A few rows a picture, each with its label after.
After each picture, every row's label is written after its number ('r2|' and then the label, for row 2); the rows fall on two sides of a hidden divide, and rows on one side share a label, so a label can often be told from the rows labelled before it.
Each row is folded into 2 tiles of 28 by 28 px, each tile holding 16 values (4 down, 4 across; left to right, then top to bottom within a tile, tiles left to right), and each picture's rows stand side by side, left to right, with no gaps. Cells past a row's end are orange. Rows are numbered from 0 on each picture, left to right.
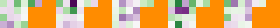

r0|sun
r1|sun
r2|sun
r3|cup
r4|sun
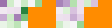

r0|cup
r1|sun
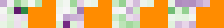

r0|cup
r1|sun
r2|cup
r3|sun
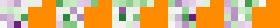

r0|sun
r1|cup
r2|cup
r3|sun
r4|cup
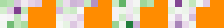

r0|cup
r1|sun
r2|cup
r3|sun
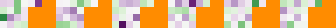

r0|sun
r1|cup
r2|sun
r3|sun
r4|sun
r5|cup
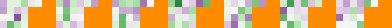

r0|cup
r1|sun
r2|cup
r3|cup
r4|sun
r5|cup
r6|sun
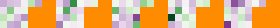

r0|sun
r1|sun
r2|sun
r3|sun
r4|sun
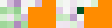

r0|sun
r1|cup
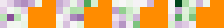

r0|sun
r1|sun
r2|sun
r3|cup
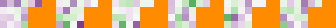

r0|sun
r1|cup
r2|cup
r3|cup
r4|sun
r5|sun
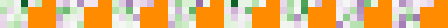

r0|cup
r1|sun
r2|sun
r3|cup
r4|cup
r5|cup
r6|sun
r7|sun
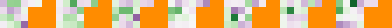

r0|cup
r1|cup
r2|sun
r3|sun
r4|cup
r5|sun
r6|sun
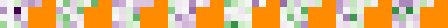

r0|cup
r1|cup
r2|sun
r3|sun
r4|cup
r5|cup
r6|sun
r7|sun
